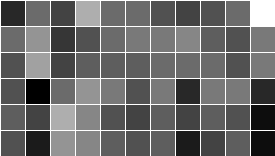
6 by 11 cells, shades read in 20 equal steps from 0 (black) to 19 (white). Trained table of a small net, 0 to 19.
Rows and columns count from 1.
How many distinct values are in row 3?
6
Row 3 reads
6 12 5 7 7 7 8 8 8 6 9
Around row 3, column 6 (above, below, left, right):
9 6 7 8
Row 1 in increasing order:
3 5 5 6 6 8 8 8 8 13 19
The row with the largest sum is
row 1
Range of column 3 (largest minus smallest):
9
